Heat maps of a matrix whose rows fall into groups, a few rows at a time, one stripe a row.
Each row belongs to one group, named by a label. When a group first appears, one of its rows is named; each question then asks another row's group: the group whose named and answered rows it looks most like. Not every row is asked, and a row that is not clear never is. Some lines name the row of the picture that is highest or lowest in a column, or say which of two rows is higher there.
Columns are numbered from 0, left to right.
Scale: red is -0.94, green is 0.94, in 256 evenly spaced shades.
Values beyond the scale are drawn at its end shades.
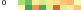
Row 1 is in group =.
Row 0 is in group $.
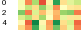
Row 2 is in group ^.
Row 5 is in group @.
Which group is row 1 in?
=
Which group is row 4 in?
@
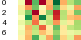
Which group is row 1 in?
@
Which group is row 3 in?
=
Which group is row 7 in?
@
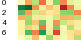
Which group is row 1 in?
$
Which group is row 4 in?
=
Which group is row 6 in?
=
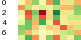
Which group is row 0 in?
@
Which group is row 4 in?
=
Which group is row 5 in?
$
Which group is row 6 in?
^
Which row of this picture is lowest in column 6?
5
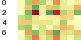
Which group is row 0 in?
=
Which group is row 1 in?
@
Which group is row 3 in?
$
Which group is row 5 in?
$
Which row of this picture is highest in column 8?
2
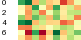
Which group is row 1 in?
@
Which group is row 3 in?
@
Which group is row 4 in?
$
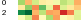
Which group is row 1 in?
=
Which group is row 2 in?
$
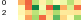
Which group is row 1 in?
@
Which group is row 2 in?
@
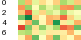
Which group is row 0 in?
^
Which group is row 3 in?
$
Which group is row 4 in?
@
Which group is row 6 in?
$
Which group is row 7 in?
@
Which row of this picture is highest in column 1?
3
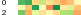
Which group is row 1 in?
@
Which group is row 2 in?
^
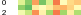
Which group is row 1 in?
$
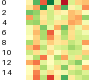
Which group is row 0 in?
=
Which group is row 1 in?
@
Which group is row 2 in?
$
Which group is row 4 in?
$
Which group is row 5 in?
@
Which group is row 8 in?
^
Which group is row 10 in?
^
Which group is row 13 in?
@
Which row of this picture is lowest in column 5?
0
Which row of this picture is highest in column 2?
1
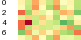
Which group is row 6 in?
^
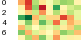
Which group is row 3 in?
$
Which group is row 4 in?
=
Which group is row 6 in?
^
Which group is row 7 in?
=
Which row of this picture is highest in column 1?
3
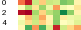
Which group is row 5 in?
=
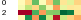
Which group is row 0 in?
@
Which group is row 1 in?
=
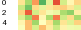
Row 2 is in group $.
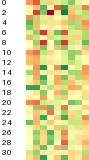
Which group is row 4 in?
^
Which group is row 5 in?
^
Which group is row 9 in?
@
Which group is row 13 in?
@
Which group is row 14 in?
^
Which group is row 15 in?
@
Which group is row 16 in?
@
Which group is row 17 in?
$
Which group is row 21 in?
=
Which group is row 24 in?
^
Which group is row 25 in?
@
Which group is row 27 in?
=
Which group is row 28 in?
=
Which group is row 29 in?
@
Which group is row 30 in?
$
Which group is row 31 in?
@
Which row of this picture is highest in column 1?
17
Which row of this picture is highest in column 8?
8
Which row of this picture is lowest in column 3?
2
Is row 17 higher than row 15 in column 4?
Yes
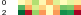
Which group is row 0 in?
@
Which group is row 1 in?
^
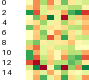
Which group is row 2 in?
^
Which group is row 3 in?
=
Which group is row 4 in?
@
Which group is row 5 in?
^
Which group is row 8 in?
$
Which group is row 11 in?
^
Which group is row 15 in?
@
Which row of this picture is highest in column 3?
3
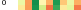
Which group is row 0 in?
@
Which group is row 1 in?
@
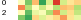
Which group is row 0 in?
=
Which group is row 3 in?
$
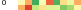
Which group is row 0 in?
@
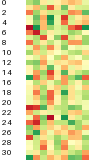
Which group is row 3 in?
=
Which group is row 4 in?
=
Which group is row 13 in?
=
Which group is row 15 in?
^
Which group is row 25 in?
^
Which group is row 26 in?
$
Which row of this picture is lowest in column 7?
5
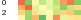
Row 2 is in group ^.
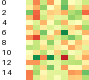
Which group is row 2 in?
^
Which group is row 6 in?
@
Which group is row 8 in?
=
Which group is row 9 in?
$
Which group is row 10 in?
@
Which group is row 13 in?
=
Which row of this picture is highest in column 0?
2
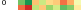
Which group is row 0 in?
$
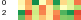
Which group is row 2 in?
^
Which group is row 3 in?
^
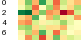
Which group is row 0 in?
=
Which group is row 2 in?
$
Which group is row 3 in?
@
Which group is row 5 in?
$
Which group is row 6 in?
=
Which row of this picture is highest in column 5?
7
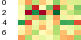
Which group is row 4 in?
^
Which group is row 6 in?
@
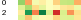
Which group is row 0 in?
^
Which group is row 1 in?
$
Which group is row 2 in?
=
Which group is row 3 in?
^
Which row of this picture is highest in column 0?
0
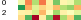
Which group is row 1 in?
^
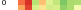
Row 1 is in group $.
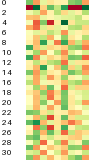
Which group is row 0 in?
^
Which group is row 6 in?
=
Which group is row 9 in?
^
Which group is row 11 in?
^
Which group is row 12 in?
=
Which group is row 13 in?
@
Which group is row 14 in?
^
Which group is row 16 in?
^
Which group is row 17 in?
=
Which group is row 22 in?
$
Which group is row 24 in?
$
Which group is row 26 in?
=
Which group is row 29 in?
^
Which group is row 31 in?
^
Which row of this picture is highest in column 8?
1
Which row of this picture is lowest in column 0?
1
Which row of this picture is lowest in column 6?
1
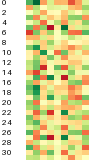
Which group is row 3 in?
^
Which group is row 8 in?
=
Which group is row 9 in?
$
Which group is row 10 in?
@
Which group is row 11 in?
=
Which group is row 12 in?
$
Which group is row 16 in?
^
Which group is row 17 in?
$
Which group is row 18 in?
$
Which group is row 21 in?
$
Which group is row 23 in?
^
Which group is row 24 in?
$
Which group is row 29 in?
^
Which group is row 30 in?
=
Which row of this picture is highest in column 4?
13
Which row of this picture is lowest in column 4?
10
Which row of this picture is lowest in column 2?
13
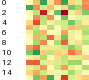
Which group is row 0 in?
@
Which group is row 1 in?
^
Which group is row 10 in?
$
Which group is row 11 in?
@
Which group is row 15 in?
=
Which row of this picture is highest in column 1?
10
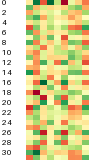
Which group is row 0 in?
=
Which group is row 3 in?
$
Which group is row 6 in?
^
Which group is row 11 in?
^
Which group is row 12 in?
@
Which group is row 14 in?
^
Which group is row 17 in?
=
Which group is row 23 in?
$
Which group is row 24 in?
=
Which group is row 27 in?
@
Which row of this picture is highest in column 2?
16
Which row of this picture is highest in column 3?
0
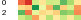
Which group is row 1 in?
@
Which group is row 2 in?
^
